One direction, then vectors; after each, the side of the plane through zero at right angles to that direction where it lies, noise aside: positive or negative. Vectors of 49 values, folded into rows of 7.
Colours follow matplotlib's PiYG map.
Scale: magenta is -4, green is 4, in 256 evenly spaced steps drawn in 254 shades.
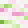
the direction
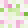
negative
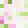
negative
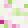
negative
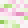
positive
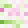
positive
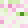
negative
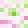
negative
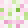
negative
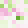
positive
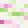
negative
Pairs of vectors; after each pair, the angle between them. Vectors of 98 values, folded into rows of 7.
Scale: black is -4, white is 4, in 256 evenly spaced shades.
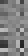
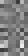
nearly opposite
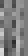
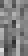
nearly parallel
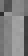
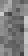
nearly opposite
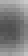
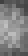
nearly opposite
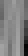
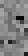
orthogonal
